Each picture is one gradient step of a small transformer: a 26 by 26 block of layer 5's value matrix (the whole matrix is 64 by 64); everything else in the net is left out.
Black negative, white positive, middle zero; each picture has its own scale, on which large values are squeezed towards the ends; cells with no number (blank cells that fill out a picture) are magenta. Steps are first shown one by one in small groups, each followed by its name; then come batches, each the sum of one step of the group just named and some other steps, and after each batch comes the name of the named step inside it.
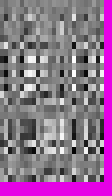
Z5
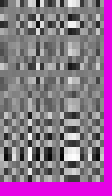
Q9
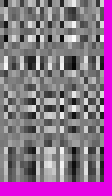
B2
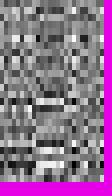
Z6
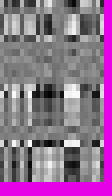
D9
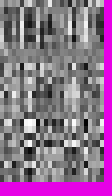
D9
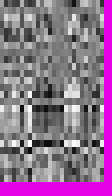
D9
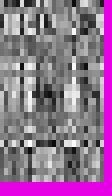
D9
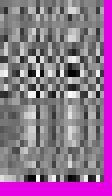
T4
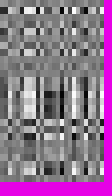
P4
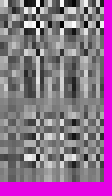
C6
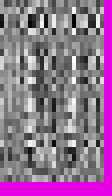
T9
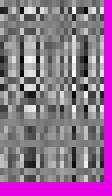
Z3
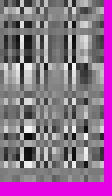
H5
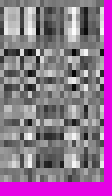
T4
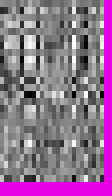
Z3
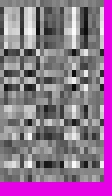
P4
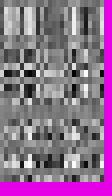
H5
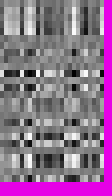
T4
